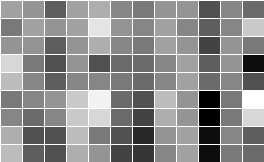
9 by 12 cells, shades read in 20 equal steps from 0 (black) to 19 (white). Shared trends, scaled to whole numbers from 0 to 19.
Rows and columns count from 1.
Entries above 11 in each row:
3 5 2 2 2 4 4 3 3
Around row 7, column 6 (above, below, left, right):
8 6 16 5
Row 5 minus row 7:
4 2 -3 -5 -6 1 3 -3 1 8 1 -10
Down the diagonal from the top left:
12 12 7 11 10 8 5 11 12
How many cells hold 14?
4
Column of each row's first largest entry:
5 5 5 1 1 12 5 4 1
